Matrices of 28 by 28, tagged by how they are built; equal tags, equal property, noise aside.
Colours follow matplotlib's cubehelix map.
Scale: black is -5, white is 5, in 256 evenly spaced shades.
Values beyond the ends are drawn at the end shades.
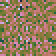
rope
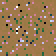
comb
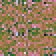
rope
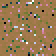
comb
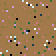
comb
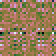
rope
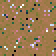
comb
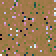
comb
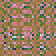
rope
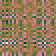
rope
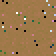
comb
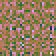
rope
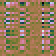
rope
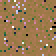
comb
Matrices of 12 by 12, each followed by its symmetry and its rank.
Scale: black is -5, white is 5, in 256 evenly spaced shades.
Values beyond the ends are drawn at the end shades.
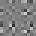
antisymmetric, rank two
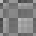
symmetric, rank one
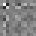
symmetric, rank two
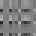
neither, rank one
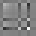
symmetric, rank one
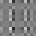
neither, rank one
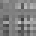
antisymmetric, rank two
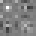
symmetric, rank two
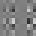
neither, rank one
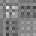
symmetric, rank two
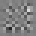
antisymmetric, rank two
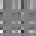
neither, rank one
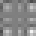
symmetric, rank one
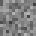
neither, full rank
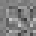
antisymmetric, rank two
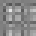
symmetric, rank two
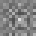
symmetric, rank two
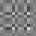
symmetric, rank one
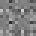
antisymmetric, rank two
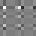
neither, rank one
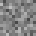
neither, full rank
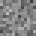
neither, full rank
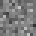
neither, full rank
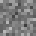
neither, full rank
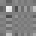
symmetric, rank one
